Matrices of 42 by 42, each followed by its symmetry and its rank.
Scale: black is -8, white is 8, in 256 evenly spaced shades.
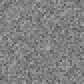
symmetric, full rank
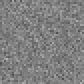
neither, full rank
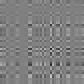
neither, rank one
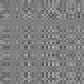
neither, rank two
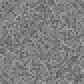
symmetric, full rank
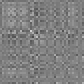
symmetric, rank three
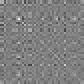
symmetric, rank three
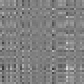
neither, rank two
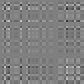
symmetric, rank one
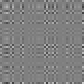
symmetric, rank one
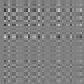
neither, rank one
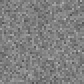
neither, full rank
